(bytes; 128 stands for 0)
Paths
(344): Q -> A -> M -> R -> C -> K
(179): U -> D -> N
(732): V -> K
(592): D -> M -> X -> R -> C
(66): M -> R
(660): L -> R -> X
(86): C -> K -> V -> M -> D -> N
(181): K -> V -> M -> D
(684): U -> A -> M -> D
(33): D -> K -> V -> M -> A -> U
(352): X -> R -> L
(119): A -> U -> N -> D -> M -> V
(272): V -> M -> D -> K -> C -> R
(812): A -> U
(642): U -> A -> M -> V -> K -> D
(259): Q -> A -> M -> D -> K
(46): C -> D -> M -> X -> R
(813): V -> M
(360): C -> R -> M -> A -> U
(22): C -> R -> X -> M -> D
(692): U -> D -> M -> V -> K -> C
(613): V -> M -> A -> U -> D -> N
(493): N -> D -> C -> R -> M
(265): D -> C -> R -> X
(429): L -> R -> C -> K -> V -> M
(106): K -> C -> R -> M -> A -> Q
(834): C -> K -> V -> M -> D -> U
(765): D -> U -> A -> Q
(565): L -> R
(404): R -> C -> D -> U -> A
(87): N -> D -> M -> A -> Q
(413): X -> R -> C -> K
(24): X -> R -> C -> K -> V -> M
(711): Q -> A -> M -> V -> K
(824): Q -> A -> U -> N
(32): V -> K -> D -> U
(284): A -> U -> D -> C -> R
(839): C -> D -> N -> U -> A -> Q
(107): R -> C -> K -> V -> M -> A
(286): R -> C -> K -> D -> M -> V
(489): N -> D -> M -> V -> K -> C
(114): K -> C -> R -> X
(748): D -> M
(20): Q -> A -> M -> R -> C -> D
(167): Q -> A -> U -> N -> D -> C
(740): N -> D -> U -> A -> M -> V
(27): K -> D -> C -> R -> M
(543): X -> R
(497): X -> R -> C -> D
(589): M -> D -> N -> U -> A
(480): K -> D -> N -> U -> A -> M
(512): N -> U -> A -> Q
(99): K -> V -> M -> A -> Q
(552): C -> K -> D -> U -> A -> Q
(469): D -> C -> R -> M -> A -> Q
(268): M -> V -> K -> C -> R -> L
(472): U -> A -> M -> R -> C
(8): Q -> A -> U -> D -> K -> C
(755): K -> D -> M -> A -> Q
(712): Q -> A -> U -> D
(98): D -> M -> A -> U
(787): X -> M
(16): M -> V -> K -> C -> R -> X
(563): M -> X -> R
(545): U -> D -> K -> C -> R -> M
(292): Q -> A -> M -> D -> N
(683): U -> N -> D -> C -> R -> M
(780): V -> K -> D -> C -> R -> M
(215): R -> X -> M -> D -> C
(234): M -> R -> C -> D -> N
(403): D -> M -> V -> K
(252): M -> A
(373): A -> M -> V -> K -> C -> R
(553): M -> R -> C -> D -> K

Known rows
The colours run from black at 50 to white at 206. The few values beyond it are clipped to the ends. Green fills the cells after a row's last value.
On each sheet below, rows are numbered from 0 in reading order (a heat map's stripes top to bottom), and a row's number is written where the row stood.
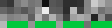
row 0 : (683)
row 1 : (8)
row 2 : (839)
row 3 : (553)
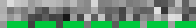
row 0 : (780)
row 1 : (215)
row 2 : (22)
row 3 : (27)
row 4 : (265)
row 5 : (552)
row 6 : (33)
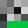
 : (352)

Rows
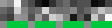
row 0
(360)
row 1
(167)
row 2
(98)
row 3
(824)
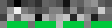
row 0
(712)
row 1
(493)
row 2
(119)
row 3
(469)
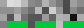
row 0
(286)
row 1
(66)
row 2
(613)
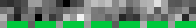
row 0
(589)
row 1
(46)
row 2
(512)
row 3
(272)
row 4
(592)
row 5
(268)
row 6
(684)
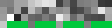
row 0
(642)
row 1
(16)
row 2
(480)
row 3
(20)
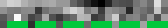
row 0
(114)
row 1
(497)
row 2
(344)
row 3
(87)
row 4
(489)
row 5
(472)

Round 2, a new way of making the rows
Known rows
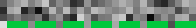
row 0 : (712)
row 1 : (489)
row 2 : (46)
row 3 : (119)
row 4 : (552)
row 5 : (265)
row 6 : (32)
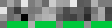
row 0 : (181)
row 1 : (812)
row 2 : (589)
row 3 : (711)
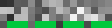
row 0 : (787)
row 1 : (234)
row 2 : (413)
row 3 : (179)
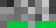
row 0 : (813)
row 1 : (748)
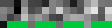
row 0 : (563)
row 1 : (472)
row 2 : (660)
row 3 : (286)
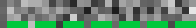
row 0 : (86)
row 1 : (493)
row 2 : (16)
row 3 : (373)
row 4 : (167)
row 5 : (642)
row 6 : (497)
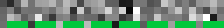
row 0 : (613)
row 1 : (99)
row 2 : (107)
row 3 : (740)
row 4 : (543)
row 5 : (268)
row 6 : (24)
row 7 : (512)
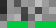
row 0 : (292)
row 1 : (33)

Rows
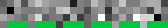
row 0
(692)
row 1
(106)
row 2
(114)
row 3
(344)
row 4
(360)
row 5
(765)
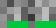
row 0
(780)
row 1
(834)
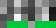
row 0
(553)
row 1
(259)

